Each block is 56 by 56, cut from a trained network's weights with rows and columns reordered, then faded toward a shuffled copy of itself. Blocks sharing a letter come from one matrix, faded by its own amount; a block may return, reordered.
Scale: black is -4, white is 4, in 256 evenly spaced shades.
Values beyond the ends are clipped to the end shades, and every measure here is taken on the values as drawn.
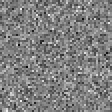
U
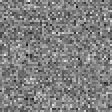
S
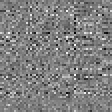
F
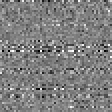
F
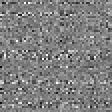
F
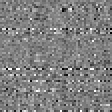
F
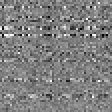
F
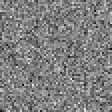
U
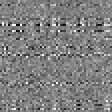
F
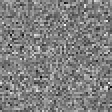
S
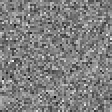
U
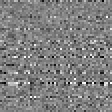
F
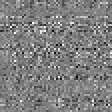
F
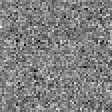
S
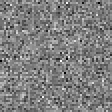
S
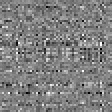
F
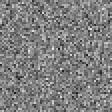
U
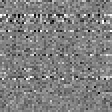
F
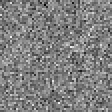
U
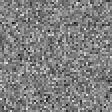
U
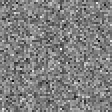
U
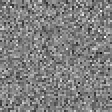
U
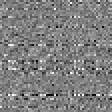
F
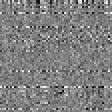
F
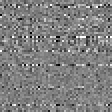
F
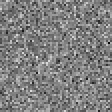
U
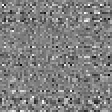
F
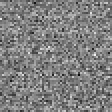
S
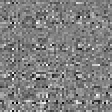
F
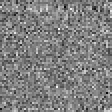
S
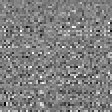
F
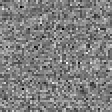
S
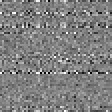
F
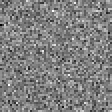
U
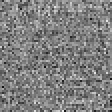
S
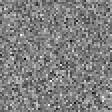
U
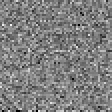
S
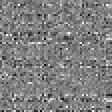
F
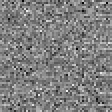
S
